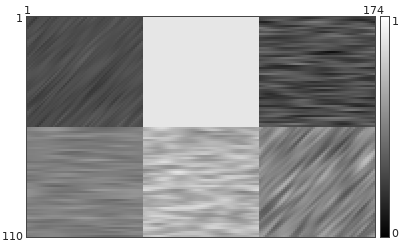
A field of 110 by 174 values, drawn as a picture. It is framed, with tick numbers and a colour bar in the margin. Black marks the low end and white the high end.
The table splits into 2 rows of 3 panels. Panel 1,1: low, slanting up to the right, faint in contrast. Panel 1,2: very high, flat. Panel 1,3: low, streaked across. Panel 2,1: middling, streaked across, faint in contrast. Panel 2,2: high, streaked across. Panel 2,3: middling, slanting up to the right.
